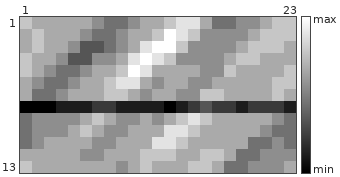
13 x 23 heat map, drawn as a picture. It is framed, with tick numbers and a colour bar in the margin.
The ninth with the highest average is the top middle. Row 8 stands out from the rest. The middle left is the ninth with the lowest average. On average the colour sits 60% of the way up the scale.
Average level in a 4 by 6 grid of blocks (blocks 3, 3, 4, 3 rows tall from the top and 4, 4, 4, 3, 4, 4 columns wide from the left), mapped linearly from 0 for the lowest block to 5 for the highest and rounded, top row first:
313524 / 225333 / 021221 / 333431
